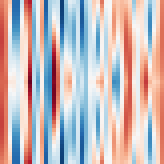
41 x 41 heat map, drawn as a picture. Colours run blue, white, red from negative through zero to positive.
It is mirror symmetric from top to bottom. Streaks run downward. No overall slope runs across the table.
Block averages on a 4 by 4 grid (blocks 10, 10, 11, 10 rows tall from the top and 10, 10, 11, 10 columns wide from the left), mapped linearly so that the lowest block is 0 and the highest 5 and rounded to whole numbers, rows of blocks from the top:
3023 / 3215 / 3215 / 3023
